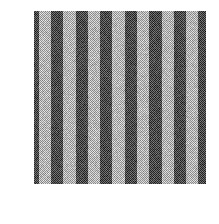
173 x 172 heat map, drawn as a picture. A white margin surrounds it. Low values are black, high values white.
Slope: none. Stripes: upright, repeating 7 times. Average level on the scale: 50%.
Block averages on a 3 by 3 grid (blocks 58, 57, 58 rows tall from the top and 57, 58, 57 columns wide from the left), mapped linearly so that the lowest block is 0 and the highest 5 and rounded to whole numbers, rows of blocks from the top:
250
250
250
